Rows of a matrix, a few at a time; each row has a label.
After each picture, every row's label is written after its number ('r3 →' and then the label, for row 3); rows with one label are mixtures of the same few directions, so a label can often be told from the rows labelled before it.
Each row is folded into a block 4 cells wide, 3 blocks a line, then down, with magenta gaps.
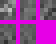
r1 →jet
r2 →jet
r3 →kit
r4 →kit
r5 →kit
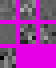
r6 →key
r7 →jet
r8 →kit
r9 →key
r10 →kit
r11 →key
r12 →jet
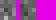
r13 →kit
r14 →key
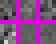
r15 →kit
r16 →jet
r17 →key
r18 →kit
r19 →kit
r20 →jet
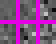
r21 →kit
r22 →key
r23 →key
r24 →key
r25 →key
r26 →key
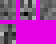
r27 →key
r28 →key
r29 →kit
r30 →jet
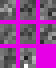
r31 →jet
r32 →jet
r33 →kit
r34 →kit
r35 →jet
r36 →kit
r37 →jet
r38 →kit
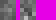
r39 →jet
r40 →kit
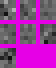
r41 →key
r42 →key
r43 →key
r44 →key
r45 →key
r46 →kit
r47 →jet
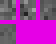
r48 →key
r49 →key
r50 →kit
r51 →jet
